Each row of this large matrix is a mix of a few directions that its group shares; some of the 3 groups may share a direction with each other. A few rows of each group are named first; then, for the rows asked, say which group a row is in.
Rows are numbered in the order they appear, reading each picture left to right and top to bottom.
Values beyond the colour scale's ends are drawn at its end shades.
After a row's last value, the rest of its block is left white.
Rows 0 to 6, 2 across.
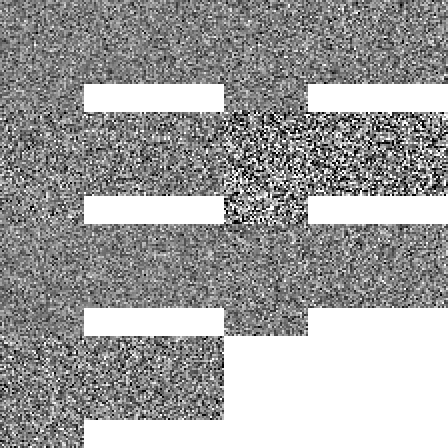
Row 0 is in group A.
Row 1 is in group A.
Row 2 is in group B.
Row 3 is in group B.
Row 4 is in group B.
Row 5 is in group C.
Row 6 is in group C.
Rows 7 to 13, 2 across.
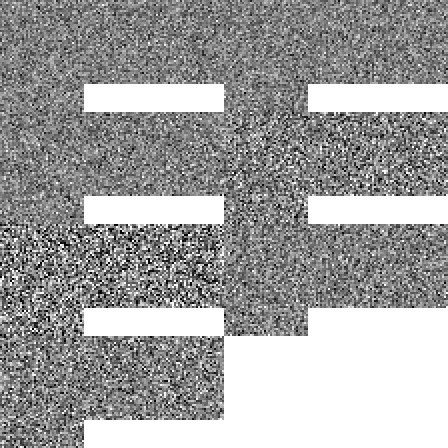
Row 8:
B
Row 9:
B
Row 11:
C
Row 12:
B
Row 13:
A
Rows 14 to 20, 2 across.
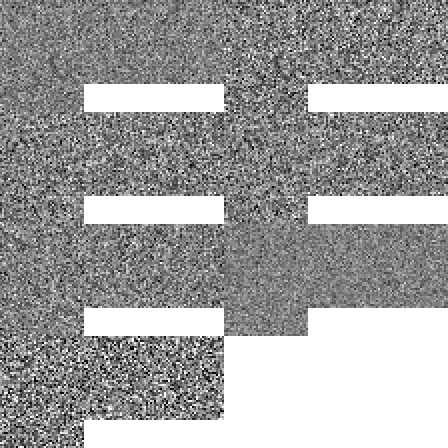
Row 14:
C
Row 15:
C
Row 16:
B
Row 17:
B
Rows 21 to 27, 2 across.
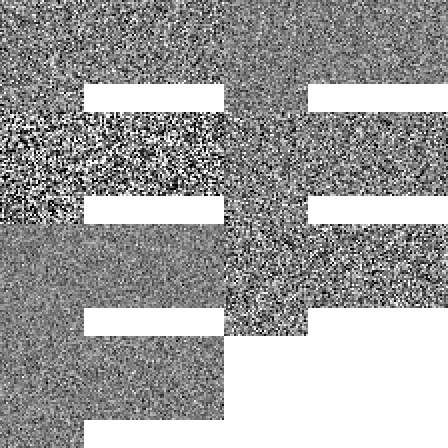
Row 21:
C
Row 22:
A
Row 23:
B
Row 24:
A
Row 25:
B
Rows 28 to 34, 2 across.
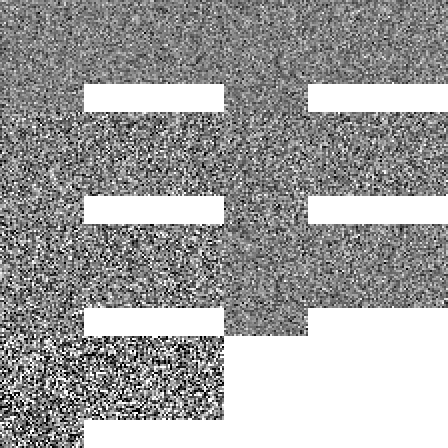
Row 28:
A
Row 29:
C
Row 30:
C
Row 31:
B
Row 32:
A
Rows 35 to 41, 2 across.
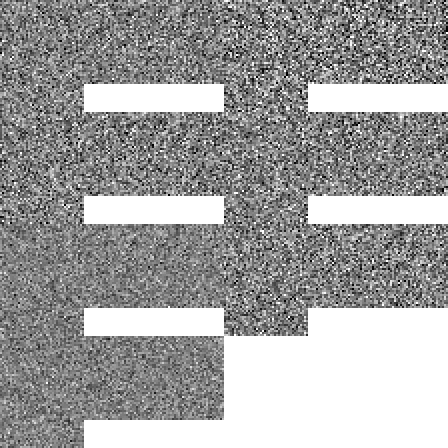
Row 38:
A
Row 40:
C
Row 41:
B
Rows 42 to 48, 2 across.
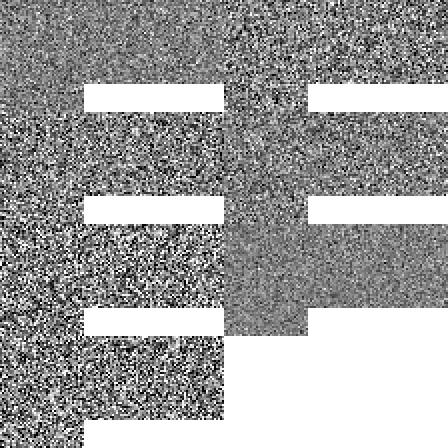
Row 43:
B
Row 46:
C
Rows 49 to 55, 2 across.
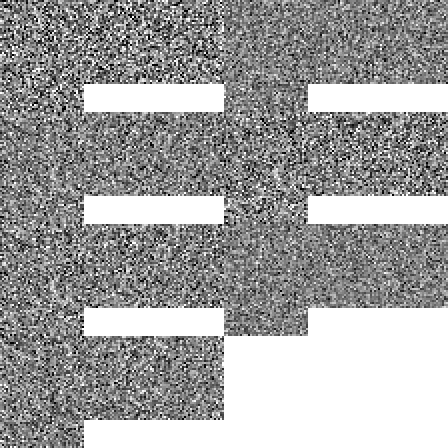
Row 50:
B
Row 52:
C
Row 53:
C
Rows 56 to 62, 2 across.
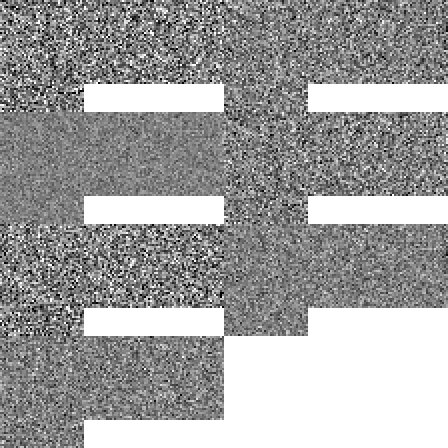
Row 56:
A
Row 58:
C
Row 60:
B
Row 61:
C
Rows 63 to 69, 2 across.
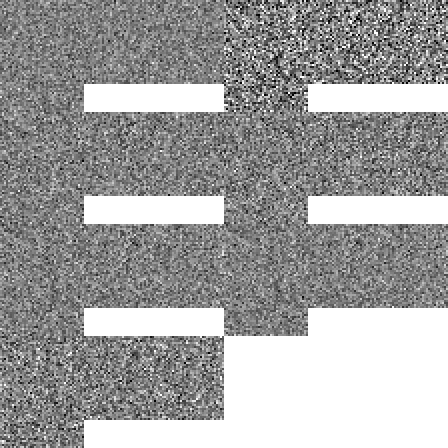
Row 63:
B
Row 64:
C
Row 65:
A
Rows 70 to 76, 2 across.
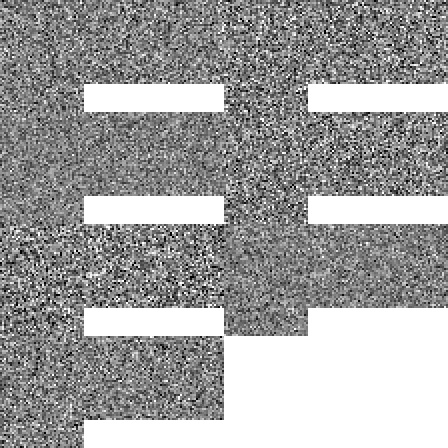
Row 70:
C
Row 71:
A
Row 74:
B
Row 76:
A
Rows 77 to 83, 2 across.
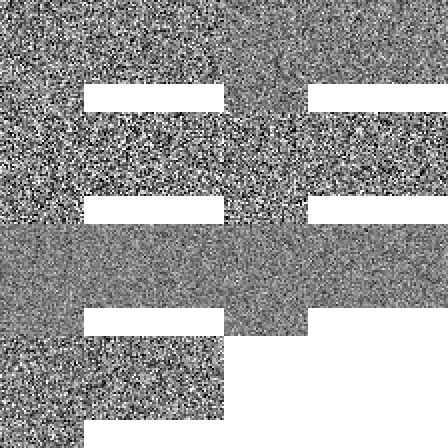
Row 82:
C
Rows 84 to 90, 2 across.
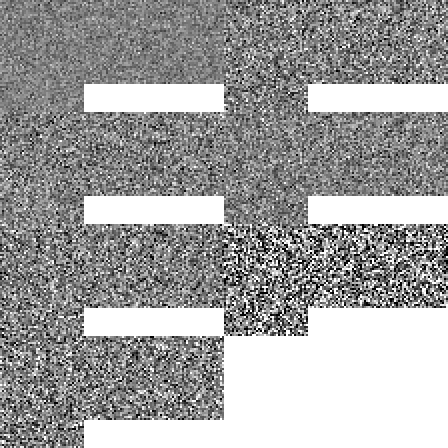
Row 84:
B
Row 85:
C
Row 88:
A
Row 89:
C
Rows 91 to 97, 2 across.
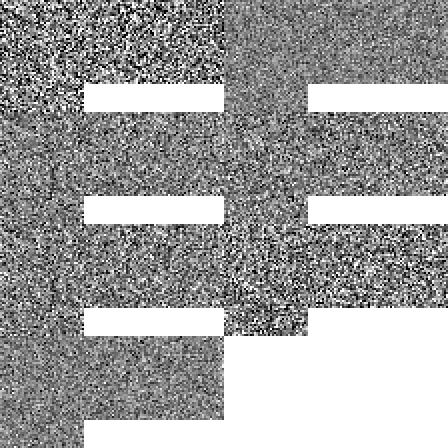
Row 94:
B
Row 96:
B
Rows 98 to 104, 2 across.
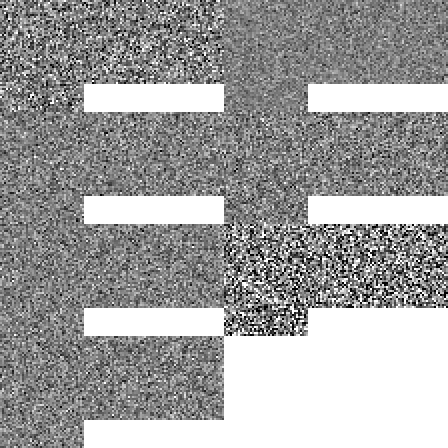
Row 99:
A
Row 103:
B
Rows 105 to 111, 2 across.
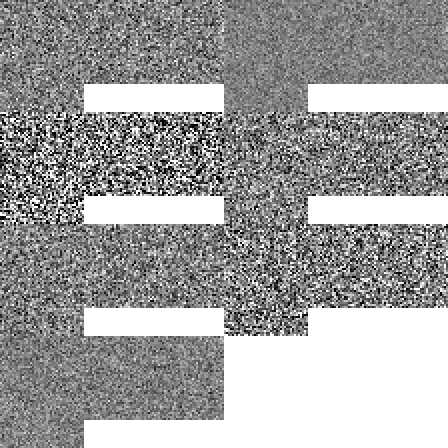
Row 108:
B
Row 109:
B
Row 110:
A
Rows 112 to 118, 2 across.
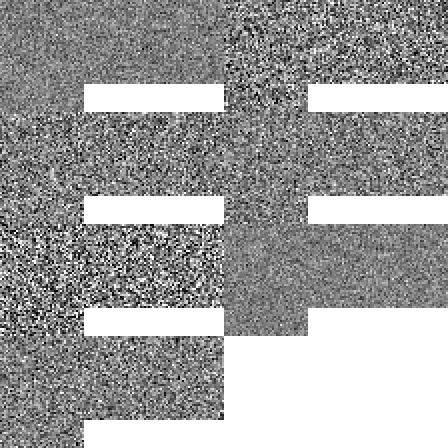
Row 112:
B
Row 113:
B
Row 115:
A
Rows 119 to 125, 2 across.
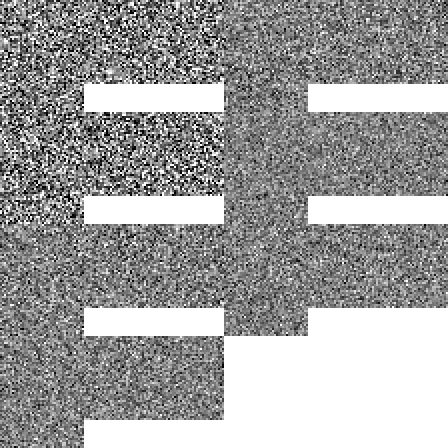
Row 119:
A
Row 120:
B
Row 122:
B
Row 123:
A
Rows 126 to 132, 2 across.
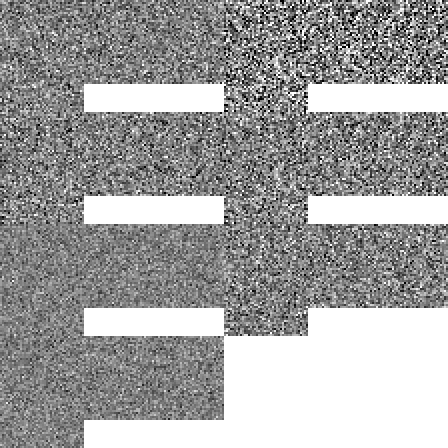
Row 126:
B
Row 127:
C
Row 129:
C
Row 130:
C
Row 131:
A
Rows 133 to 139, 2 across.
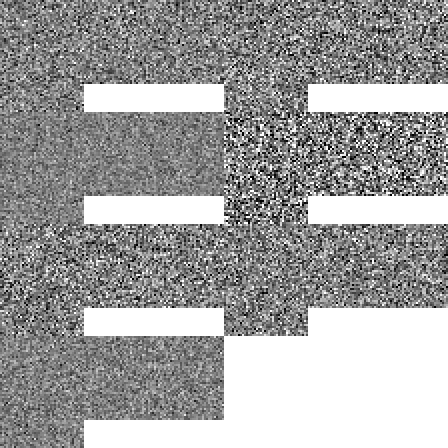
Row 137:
B
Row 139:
B
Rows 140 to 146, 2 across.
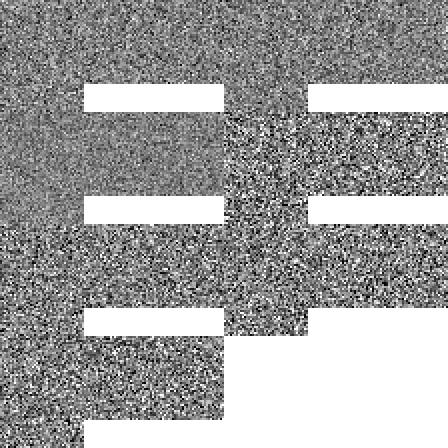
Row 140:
A
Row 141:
C
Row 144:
A
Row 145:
B
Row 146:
B
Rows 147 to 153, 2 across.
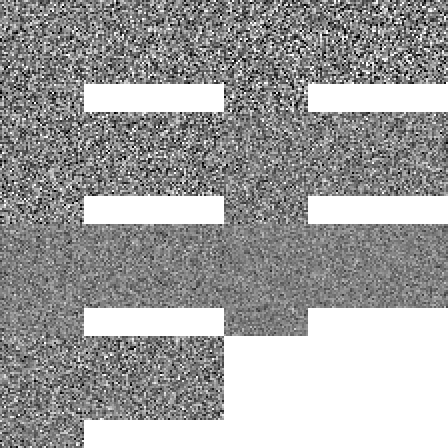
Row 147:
B
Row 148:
B
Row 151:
A
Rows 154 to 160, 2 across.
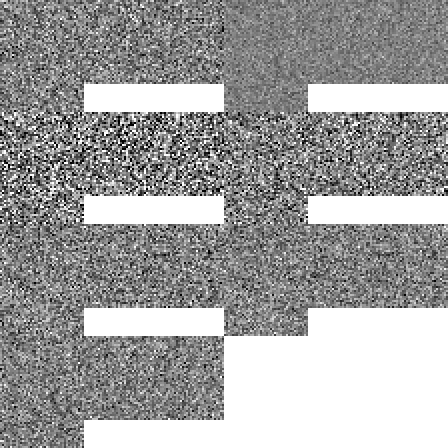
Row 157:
A
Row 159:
B
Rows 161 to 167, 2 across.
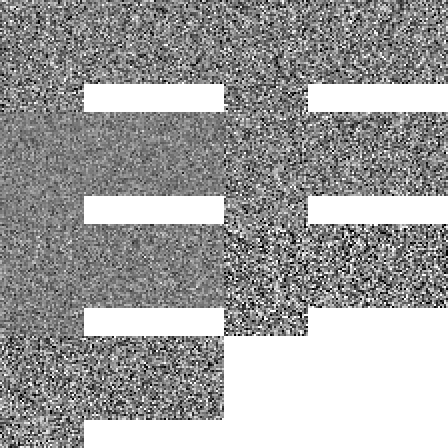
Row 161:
A
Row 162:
C
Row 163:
B
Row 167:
B
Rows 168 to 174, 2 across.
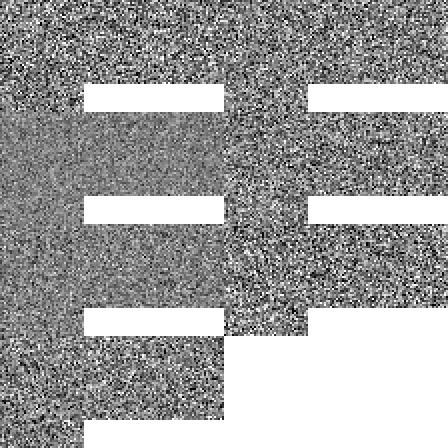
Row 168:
B
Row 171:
B
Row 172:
A
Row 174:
B
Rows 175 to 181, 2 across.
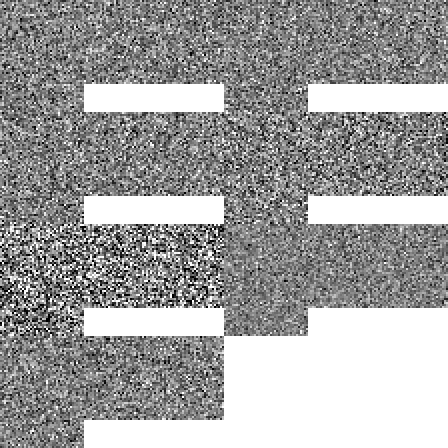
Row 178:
C
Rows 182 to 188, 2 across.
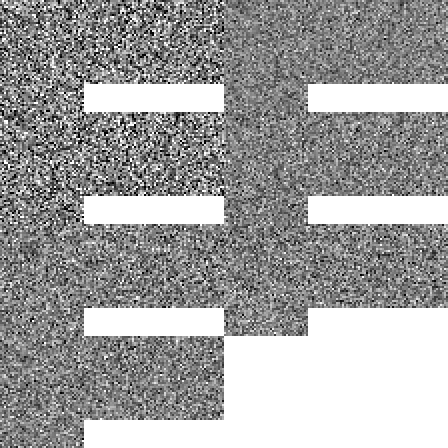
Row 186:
B
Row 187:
B
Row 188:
A
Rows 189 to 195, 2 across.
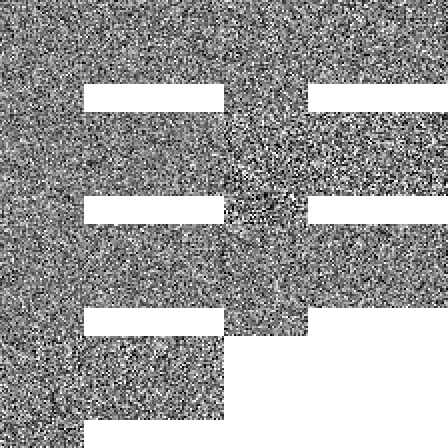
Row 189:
C
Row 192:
B
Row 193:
C
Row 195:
C
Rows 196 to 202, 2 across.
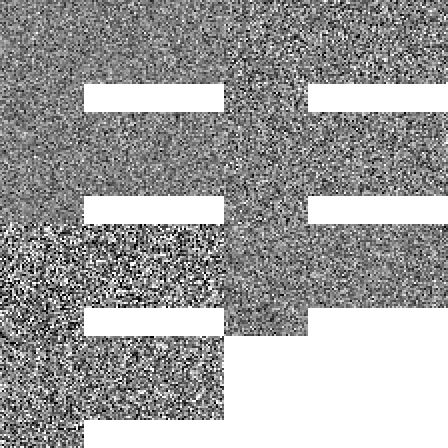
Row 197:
B
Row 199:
C
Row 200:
B
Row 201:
B
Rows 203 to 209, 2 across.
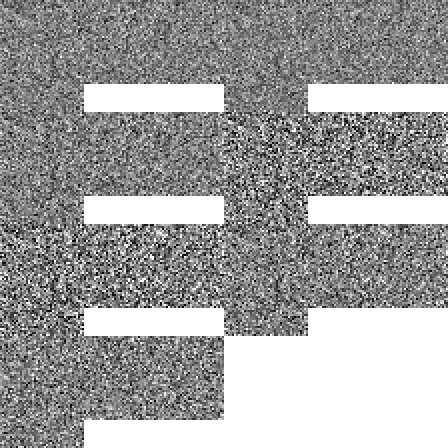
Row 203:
A
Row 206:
C
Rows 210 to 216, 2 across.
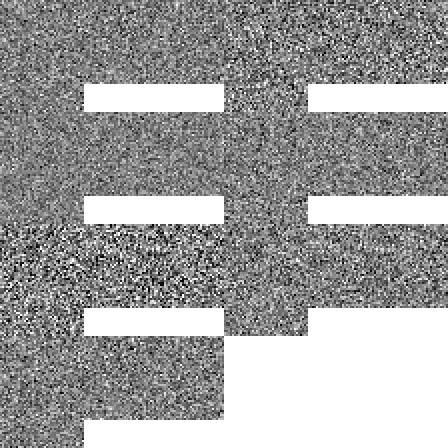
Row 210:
A
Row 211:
B
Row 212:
C
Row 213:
A
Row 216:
A
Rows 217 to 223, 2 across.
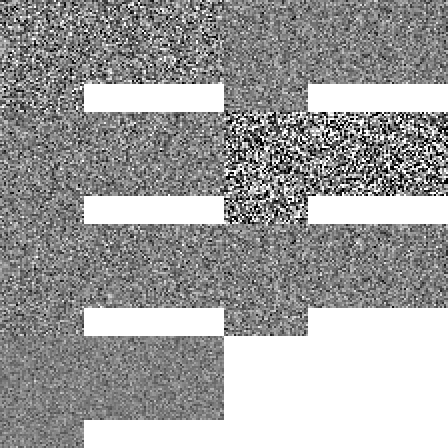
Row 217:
A
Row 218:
A
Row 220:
B
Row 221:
A
